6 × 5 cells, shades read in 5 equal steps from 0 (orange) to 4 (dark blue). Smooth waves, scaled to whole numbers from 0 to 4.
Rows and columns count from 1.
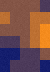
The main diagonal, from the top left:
2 2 2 1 2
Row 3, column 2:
2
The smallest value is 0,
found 2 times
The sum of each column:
16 16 14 11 10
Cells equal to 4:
4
